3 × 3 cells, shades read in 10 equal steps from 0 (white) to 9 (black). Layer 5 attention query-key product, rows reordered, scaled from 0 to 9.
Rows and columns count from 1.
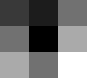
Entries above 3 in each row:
3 2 1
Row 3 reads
3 5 0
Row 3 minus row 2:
-2 -4 -3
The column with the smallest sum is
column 3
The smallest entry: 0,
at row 3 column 3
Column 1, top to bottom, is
7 5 3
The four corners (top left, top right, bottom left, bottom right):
7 5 3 0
